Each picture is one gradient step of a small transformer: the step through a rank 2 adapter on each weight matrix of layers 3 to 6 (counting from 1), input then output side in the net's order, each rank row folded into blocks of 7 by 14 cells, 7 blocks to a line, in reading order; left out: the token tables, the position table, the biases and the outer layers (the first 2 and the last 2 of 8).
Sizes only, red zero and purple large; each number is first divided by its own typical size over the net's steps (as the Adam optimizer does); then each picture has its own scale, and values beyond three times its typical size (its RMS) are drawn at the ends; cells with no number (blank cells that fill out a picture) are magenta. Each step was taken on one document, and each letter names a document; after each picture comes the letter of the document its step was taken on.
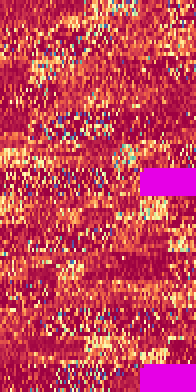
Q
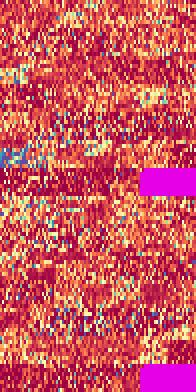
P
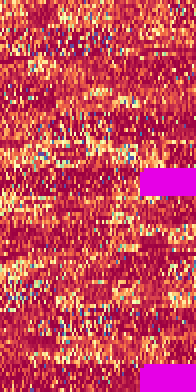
Q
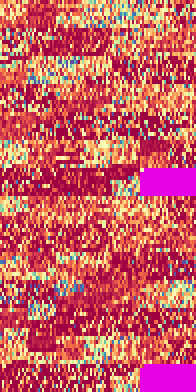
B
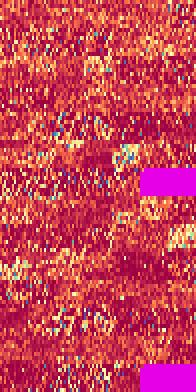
Q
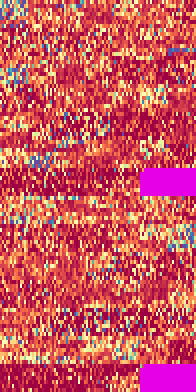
P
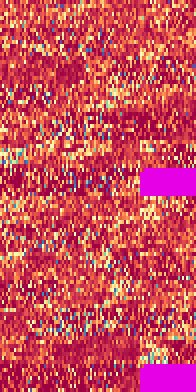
P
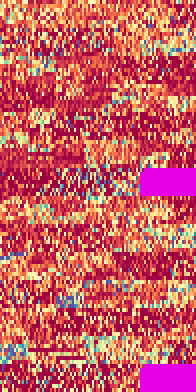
B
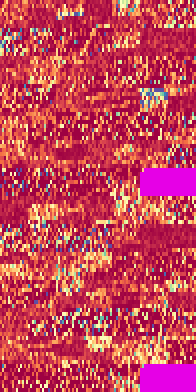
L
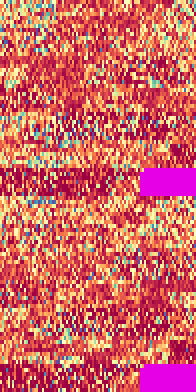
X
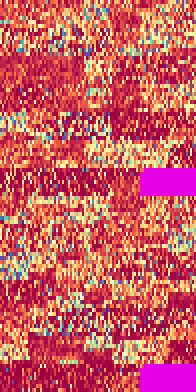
X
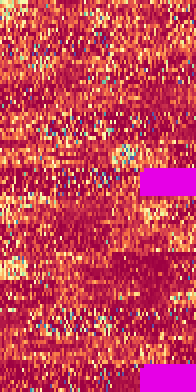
Q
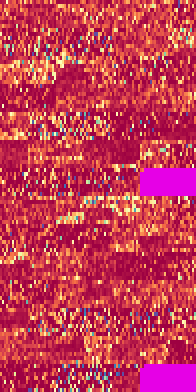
Q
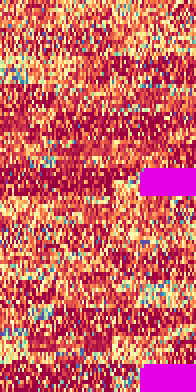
B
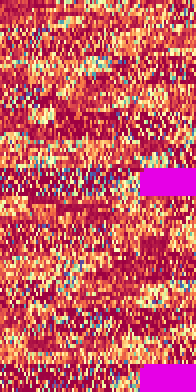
B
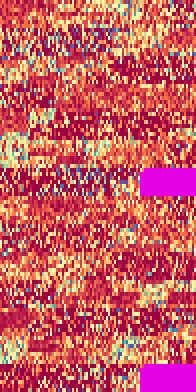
B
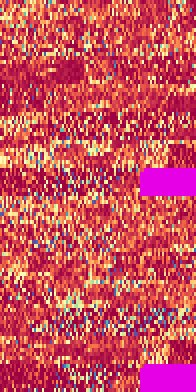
P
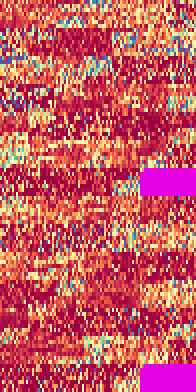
B
